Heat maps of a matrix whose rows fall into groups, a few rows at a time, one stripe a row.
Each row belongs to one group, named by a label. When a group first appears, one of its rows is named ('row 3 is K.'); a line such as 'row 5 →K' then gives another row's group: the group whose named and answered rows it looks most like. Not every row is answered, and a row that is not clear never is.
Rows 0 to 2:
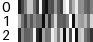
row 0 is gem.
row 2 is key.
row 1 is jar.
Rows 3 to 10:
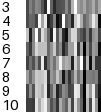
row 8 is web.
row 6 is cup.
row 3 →gem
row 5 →cup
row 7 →key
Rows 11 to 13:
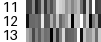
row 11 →key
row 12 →key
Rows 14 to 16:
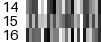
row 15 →web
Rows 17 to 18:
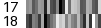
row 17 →gem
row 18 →key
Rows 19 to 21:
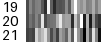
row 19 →gem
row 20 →key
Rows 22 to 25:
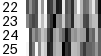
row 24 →web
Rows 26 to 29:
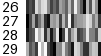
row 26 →cup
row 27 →key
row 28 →gem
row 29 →web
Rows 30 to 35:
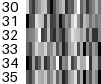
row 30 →web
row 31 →gem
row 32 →gem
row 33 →cup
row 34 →key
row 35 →cup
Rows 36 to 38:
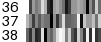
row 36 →web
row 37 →jar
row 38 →key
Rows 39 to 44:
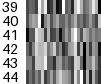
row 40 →gem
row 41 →gem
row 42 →cup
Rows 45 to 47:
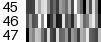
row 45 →cup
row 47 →gem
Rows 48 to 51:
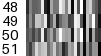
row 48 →key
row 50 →key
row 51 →cup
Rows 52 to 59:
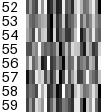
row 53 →jar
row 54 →jar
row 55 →gem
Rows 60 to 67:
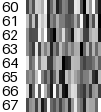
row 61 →web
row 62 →web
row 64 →web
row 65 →gem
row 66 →cup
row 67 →gem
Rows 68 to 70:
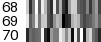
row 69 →web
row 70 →key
